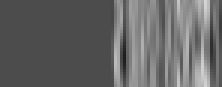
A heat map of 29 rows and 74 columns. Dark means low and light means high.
It is made of 1 by 2 panels. Panel 1,1: low, flat. Panel 1,2: middling, streaked downward, strong in contrast.
